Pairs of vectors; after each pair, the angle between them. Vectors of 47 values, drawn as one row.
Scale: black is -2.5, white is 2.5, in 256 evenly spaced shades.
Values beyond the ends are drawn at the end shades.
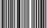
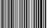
partly aligned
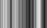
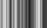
nearly parallel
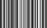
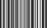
nearly parallel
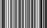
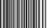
partly opposed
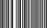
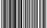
partly opposed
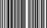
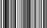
orthogonal
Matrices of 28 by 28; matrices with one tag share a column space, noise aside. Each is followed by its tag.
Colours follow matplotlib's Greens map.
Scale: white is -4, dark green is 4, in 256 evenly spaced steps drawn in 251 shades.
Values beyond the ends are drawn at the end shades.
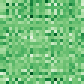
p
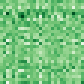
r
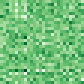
p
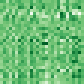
r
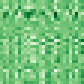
r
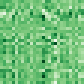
r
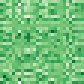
p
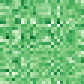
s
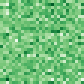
p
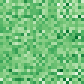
p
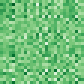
p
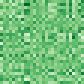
p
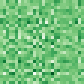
s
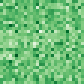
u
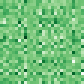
s
